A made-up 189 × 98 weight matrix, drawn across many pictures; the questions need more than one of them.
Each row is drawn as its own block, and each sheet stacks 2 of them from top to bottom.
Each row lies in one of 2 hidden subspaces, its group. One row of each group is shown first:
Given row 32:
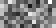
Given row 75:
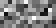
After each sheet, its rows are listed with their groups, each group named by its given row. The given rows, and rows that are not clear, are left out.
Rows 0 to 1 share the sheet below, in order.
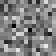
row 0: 75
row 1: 75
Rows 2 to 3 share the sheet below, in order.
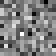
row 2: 75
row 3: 32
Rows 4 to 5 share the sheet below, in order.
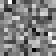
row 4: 75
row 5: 32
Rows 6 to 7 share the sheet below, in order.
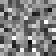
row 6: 75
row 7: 75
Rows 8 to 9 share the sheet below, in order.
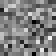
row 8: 32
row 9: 75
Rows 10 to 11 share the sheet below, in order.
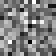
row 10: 32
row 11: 75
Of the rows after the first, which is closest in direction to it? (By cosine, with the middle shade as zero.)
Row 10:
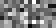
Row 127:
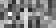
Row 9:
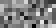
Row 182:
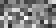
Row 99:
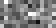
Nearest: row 127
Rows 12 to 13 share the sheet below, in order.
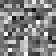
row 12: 75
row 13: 32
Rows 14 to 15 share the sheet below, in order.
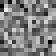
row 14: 75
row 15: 75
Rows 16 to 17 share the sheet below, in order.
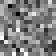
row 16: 32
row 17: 75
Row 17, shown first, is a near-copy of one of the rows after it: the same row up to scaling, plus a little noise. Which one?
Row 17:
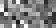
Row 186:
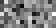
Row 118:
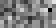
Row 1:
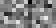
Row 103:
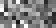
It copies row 103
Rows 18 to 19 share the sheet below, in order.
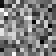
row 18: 75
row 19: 75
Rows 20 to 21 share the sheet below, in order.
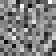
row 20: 32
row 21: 75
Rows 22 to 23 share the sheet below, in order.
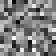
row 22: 75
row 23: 75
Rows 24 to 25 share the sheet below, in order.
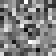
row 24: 32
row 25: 32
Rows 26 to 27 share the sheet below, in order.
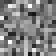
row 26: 32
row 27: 32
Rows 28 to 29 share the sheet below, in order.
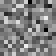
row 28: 75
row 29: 75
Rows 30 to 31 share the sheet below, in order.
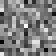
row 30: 75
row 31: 75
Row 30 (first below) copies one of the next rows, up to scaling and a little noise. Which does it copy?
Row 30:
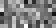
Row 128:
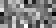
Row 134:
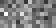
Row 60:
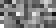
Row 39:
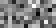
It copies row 128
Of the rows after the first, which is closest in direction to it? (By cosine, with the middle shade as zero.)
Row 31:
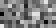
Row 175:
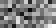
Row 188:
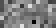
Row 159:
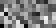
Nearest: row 175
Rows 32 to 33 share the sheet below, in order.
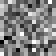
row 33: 75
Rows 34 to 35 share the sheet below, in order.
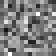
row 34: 32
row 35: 32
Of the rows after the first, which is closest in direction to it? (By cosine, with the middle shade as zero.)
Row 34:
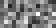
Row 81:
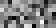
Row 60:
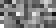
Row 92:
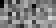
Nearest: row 92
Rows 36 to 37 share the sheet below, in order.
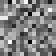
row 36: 75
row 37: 75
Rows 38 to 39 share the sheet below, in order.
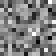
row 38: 75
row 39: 75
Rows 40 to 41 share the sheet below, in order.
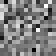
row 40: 32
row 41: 32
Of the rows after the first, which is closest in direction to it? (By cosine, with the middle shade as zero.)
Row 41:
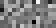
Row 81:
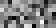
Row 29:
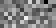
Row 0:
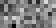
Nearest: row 29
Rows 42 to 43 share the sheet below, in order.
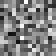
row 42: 32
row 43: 32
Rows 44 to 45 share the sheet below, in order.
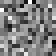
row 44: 32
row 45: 75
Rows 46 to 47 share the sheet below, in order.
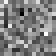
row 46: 75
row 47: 75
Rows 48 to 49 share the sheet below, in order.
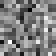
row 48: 75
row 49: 32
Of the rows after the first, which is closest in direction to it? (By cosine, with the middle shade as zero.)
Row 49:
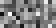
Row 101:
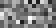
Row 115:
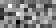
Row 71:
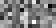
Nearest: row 71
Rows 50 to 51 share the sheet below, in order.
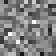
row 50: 32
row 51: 32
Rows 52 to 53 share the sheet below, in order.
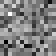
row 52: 75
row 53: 75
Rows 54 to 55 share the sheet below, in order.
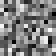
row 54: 75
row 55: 75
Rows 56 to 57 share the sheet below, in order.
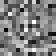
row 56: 32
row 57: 32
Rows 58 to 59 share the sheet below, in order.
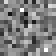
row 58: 32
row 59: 75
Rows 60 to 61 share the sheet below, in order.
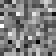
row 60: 75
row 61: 32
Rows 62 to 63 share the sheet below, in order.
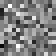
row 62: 32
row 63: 75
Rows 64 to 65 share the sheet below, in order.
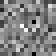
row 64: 32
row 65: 75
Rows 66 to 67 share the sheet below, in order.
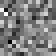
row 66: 75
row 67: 75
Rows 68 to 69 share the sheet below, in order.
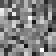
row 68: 75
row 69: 75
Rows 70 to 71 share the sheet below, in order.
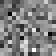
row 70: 75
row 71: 32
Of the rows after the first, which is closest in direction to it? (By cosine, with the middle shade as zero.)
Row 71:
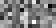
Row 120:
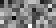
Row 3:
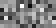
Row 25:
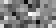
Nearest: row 3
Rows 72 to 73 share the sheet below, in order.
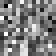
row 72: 32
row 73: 32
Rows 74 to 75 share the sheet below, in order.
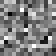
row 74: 32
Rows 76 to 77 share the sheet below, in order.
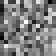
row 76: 32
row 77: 75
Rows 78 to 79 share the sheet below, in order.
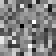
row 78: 32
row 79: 75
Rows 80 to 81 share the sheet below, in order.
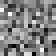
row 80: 32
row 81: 75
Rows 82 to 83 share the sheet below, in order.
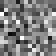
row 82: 75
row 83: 32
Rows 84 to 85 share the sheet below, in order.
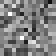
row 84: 75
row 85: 32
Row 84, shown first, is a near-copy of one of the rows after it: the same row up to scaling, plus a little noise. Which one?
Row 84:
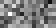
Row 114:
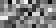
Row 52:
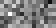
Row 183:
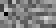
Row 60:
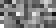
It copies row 52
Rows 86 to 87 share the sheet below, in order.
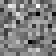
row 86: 32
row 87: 32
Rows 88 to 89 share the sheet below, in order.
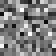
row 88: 75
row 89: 32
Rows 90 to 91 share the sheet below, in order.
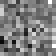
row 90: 32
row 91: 75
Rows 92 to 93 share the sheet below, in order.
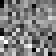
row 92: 75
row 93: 75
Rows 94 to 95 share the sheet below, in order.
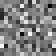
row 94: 32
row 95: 32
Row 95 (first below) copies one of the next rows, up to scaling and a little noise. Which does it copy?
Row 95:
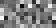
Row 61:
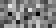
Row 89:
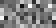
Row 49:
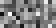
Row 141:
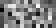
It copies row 89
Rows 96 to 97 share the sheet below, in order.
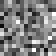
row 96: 75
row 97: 75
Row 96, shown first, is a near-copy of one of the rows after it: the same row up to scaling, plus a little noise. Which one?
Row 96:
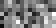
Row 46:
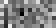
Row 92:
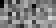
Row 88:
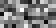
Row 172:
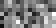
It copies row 172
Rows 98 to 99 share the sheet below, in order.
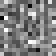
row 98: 32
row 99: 32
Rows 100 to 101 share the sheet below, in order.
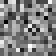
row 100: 32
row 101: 75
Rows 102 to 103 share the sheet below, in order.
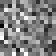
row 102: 75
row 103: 75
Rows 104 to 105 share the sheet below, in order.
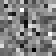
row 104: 32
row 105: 32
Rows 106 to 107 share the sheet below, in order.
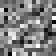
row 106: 32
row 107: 75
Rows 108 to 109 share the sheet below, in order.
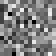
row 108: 32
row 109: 75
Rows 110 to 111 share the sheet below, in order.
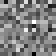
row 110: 32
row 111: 75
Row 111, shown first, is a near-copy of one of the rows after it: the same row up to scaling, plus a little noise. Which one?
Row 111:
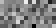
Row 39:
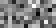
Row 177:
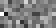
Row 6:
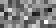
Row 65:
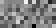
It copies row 65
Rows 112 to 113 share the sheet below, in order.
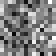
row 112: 32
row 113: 75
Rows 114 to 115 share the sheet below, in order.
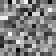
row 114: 75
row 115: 32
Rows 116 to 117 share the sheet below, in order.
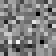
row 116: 32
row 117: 75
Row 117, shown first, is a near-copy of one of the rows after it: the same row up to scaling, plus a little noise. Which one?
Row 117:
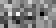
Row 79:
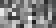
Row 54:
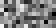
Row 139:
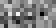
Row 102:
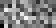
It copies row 139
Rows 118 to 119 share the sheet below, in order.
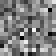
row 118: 75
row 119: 32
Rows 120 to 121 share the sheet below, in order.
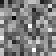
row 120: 75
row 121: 32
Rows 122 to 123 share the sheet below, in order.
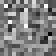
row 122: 32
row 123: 75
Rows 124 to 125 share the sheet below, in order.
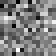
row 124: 75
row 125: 75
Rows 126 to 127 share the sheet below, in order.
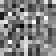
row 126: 32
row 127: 32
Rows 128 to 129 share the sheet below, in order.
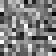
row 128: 75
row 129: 75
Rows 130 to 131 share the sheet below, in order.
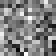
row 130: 75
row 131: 75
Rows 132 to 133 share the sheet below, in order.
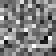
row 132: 32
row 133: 75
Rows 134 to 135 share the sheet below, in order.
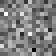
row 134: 75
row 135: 32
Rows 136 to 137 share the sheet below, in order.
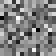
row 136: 75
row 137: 32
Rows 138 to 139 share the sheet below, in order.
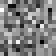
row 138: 32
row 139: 75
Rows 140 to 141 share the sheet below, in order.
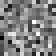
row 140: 32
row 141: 32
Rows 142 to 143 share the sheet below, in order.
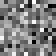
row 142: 32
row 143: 75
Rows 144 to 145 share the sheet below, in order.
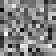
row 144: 32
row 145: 32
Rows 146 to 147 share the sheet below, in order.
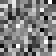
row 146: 32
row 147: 75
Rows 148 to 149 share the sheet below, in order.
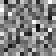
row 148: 32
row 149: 32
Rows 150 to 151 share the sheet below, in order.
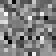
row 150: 75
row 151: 75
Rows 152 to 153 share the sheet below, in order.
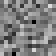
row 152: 32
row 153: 75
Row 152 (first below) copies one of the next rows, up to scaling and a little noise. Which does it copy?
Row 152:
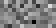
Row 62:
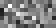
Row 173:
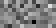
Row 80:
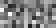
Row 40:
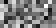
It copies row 173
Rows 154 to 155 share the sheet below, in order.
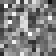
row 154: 32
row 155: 32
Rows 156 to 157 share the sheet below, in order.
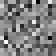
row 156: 32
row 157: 75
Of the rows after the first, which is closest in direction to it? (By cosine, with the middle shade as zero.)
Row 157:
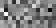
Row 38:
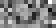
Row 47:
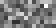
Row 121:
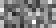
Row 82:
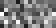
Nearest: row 38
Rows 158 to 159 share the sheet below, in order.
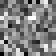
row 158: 75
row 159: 75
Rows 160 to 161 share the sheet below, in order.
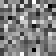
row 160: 32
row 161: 32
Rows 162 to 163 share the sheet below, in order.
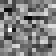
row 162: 75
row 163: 75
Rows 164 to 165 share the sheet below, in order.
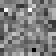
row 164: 75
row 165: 32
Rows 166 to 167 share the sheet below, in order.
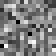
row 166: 32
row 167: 32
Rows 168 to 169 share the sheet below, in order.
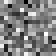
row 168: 32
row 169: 32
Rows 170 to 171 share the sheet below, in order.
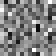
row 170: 32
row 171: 32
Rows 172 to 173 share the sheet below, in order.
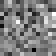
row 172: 75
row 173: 32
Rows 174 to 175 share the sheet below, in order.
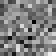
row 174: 32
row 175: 75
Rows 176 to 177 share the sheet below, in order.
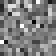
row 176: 32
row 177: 75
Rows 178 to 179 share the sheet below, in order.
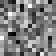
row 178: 32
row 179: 32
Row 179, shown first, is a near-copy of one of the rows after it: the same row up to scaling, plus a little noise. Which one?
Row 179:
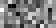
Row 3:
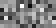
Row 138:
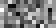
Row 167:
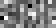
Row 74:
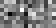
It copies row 138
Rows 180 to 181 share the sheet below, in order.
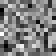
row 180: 32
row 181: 75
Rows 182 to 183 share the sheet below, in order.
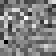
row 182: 75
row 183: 75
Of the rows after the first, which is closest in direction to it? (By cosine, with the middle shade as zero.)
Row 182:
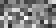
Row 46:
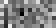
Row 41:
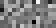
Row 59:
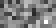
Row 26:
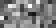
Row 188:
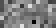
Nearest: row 59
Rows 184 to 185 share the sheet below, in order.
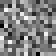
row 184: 75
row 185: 32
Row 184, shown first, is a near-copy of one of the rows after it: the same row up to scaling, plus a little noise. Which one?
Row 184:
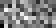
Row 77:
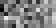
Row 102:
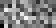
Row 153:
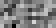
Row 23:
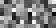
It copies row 102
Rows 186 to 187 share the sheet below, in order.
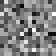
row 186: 75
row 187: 32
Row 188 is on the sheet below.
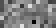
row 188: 32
